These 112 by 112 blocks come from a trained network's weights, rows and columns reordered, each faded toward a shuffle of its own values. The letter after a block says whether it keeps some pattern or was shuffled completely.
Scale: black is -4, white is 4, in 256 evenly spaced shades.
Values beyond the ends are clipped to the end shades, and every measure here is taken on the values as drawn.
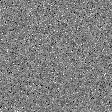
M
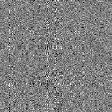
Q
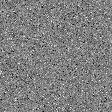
M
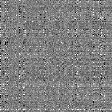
Q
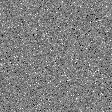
M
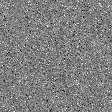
M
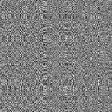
Q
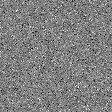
M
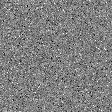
M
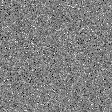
M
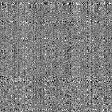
Q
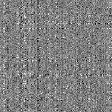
Q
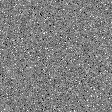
M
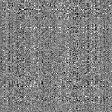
Q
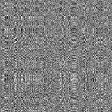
Q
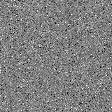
M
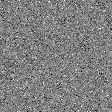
M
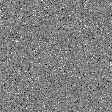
M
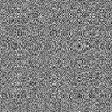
Q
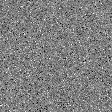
M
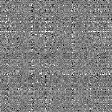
Q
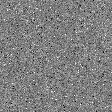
M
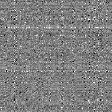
Q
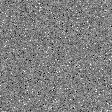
M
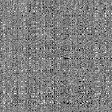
Q
